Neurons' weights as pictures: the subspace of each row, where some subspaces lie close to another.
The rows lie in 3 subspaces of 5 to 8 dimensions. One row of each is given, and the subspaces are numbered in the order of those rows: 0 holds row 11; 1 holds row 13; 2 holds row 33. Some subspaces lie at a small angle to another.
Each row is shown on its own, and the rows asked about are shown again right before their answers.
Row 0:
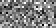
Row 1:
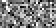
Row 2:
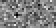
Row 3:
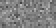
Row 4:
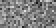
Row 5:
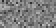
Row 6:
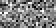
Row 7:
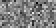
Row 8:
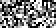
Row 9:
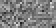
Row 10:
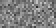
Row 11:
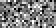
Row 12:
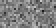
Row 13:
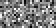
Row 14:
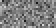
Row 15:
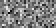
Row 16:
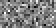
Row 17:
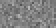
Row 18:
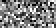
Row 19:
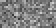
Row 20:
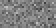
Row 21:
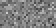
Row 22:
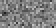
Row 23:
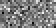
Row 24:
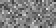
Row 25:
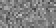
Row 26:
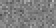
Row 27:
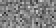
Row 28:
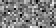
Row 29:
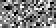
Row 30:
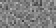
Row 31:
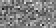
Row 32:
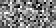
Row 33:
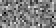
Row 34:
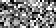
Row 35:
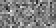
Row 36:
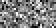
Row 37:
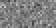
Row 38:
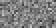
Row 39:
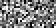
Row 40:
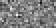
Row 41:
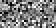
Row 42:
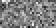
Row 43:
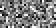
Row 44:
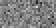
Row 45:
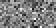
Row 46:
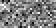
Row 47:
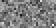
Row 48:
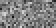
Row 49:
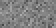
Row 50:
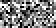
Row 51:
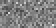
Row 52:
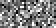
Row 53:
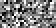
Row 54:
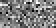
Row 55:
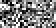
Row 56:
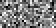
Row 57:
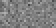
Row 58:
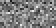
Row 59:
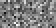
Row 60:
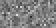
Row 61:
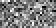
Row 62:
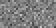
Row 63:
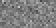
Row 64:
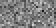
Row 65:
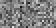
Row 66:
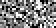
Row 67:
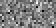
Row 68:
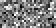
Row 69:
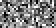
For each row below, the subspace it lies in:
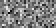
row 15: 0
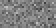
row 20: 2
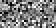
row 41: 0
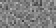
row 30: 1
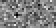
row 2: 1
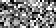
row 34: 1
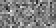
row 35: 0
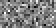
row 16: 0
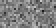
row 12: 1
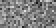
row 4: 1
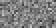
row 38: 1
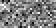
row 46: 2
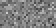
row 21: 2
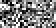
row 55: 0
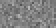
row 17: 1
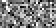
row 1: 0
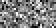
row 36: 1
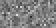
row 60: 1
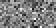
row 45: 1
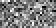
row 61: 0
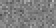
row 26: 1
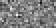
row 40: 1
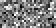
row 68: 2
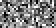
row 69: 0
